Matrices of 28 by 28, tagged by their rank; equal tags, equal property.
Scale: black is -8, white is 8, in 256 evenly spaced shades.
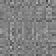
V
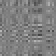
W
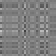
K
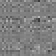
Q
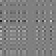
K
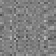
Q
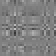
W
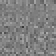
V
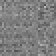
V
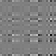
K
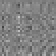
Q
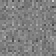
V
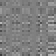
W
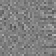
V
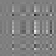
K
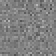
V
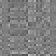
Q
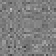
V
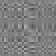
W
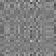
Q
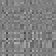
Q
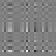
K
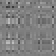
W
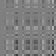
K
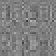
Q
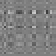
W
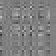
W
